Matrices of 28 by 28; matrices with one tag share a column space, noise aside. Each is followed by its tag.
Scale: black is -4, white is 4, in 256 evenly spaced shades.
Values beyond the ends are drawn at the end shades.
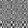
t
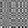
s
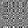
s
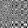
t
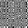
s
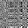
s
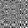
t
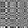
s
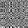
s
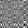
t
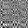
t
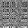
s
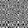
t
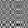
t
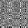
s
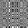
s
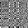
s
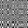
t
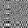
t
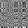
s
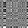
s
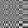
t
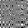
t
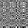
s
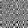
t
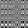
t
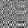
t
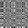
s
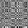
s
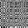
s
